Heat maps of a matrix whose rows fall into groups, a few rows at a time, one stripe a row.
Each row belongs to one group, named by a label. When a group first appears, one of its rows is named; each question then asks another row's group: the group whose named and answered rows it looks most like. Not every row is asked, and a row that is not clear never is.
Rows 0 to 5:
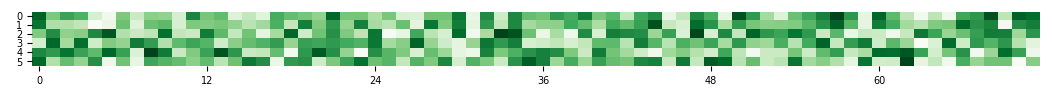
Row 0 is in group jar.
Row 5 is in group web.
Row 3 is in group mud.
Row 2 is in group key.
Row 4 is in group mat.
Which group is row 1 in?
jar
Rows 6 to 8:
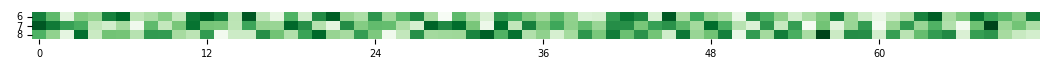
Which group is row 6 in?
key
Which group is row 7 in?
web
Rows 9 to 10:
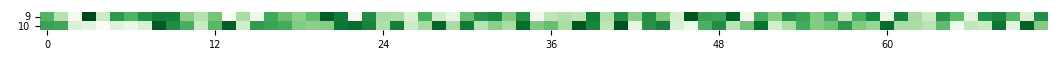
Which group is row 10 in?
jar
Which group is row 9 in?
mud
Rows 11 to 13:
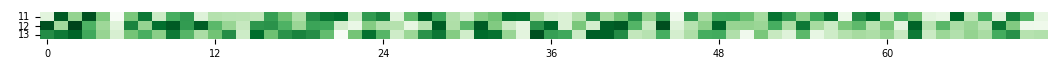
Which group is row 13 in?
web
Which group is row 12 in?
web
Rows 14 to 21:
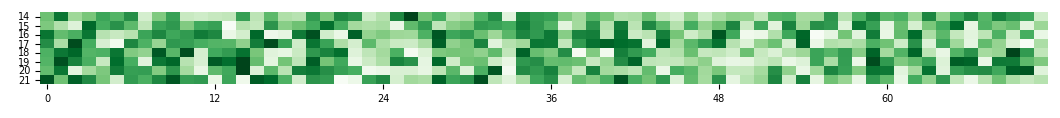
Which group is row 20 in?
mat
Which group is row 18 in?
mat
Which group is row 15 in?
mud
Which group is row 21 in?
web
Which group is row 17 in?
web
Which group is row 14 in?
mat
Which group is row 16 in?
web
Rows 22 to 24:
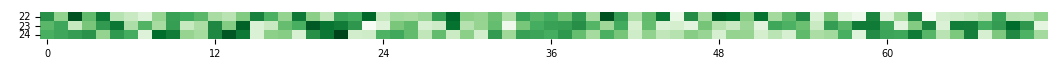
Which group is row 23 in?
mat
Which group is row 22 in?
web
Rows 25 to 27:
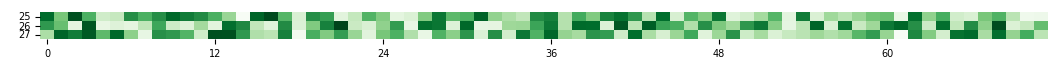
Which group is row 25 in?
web
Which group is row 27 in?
mat
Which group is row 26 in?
jar
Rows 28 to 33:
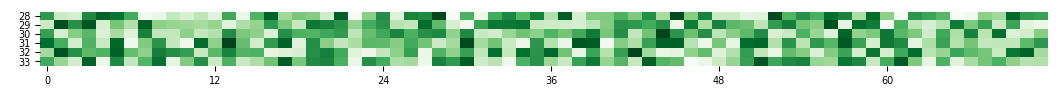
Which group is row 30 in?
jar
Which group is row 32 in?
mat
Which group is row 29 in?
mud
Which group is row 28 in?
key
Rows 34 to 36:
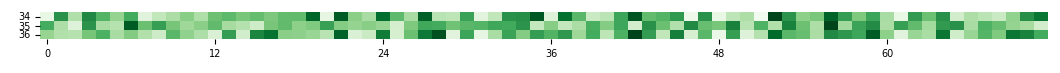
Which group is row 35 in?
mud
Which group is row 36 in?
key
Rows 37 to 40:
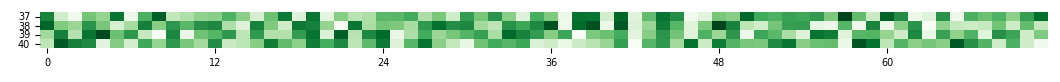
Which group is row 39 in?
key
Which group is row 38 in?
web
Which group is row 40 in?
mud
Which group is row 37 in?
jar
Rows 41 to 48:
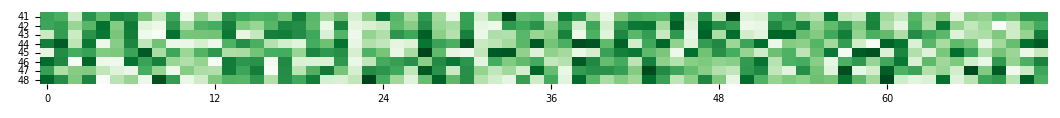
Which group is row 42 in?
key
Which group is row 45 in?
mud
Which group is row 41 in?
key
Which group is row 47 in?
jar
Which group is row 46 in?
jar
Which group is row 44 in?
jar
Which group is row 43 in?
key
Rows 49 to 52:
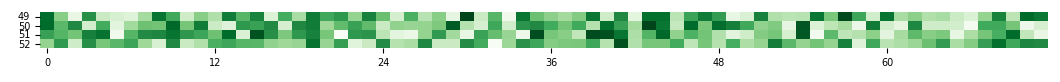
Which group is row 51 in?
web
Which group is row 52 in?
key
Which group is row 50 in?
web
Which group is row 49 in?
jar
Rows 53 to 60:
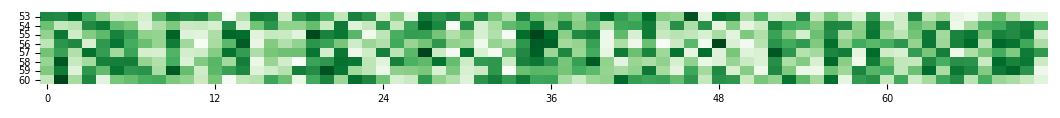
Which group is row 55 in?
mat
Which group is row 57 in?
key
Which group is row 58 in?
mat
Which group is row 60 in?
mud
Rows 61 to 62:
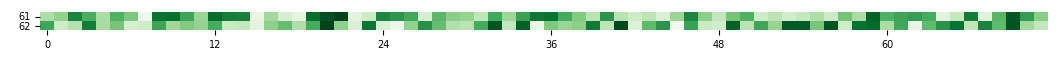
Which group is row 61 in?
mat
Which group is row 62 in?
mud
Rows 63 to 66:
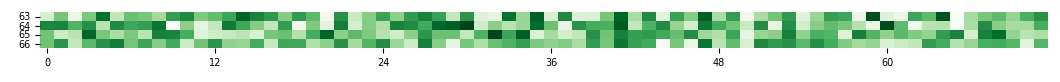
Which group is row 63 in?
key
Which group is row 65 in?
mud
